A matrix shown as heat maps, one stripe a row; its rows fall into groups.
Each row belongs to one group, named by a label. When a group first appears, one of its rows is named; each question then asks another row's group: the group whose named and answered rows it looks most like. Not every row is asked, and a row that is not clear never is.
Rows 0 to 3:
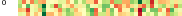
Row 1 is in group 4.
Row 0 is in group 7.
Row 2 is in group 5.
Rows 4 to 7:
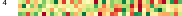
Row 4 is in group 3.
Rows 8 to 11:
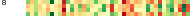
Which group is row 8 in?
4
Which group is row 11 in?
4
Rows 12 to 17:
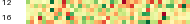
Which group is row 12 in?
4
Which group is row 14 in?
5
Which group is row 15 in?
7
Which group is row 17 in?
7
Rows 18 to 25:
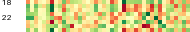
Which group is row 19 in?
4
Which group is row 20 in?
4
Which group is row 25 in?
4
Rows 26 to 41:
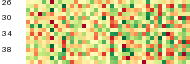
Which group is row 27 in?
3
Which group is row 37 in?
4
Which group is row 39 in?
3
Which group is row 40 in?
4
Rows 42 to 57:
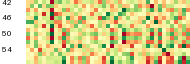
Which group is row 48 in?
5
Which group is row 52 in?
4
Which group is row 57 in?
3
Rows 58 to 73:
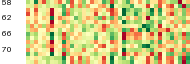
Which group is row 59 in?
3
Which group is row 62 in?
5
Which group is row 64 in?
7
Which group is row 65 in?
7
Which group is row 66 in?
4
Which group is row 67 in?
4
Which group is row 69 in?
7
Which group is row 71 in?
4
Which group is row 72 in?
3
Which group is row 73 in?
3
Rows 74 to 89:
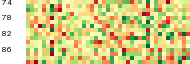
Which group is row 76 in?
5
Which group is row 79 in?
7
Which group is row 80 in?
7
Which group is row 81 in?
5
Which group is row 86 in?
4
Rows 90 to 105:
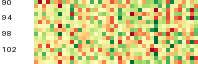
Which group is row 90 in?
7
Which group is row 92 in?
3
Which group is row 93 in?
4
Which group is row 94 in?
3
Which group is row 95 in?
7
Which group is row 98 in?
4
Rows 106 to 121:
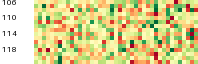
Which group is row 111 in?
7
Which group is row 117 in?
4
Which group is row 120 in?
5
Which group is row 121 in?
4
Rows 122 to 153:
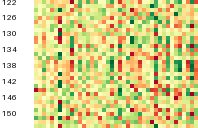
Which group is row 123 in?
7
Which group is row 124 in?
4
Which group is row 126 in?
7
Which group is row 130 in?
5
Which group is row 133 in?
3
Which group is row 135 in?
4
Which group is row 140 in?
5
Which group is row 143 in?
4
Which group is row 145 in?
3
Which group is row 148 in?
5
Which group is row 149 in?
4
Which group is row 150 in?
3
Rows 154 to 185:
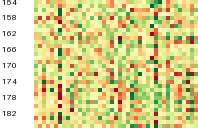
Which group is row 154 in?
7
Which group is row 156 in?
4
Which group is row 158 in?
7
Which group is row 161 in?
5
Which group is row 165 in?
7
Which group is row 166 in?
5
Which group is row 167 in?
5
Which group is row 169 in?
7
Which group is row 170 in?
4
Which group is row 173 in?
5
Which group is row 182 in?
5
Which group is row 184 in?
5
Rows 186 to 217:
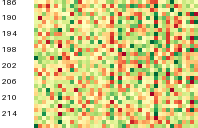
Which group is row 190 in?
7
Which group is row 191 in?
3
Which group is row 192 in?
7
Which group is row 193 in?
4
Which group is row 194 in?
7
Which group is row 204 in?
7
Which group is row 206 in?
3
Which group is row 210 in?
5
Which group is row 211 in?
3
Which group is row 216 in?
4
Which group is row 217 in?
7
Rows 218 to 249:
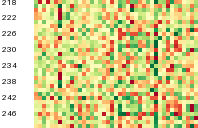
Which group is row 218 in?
7
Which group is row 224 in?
5
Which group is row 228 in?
7
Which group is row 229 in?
7
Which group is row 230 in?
3
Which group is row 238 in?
4
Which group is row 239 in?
5
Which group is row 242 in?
5
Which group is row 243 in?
7
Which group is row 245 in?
3
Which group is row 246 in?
7
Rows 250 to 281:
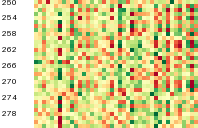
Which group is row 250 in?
7
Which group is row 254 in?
3
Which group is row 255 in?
4
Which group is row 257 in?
4
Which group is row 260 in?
3
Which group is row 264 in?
3
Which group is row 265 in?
5
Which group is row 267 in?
4
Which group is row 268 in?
5
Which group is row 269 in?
4
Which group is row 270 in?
3
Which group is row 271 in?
3
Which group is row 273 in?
7
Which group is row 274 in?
5
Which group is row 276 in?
4
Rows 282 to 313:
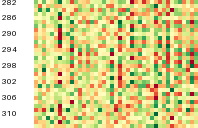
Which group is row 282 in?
4
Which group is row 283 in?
7
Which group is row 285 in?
4
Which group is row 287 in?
3
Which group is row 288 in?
4
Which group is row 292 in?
4
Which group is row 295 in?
3
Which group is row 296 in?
4
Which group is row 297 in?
3
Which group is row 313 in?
7
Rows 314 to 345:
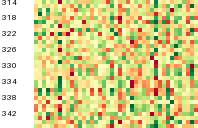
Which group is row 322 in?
5
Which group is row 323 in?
7
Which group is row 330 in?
3
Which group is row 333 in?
5
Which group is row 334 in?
4
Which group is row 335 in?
4
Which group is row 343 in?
7
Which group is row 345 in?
7
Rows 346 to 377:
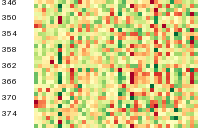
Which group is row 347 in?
4
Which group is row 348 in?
5
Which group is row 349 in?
3
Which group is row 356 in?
3
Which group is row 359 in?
4
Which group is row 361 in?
5
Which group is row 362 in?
7
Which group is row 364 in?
4
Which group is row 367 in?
7
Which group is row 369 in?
4
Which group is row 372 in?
5
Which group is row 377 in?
4
